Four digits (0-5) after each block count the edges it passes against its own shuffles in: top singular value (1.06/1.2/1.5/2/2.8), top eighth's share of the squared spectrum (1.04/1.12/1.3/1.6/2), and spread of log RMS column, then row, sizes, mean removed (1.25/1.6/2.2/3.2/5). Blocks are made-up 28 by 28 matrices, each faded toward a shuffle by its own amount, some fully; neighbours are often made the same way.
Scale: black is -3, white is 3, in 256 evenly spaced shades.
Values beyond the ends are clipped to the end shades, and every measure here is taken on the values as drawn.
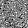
0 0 0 0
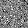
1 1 0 0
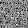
2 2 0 0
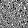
0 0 0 0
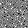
0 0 0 0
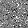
1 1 0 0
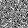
0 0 0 0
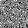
1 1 1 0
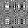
4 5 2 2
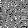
2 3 1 1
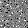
1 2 0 0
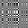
4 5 4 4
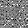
3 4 0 2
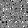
3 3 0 1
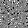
1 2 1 1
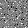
1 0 0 0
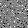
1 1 0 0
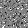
1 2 0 0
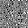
3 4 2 1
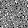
2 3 0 0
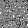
0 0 0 0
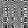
4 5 4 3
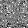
2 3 0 0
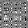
4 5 3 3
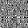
3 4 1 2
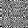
3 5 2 2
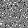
0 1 0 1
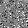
0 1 0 0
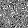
0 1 0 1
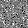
2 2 0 0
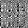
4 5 2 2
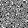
1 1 0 0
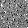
0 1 0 0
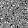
2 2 0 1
